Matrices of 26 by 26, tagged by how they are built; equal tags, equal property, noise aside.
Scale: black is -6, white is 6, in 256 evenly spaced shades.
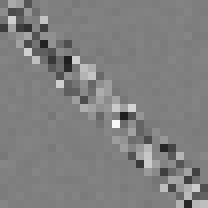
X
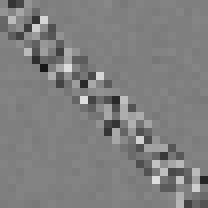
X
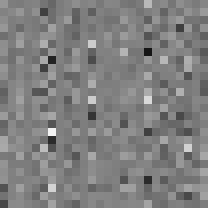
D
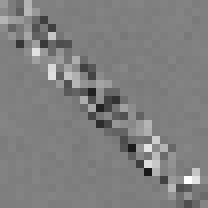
X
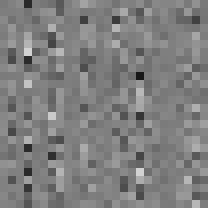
D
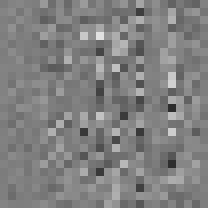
D
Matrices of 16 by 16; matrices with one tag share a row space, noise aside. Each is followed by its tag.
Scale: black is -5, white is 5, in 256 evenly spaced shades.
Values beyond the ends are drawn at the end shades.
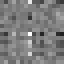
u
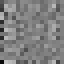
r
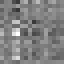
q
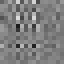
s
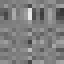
u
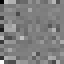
r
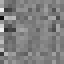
r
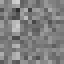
q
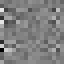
r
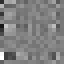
r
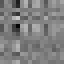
q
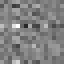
q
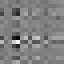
q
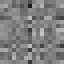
u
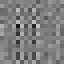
s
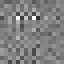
s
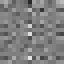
u
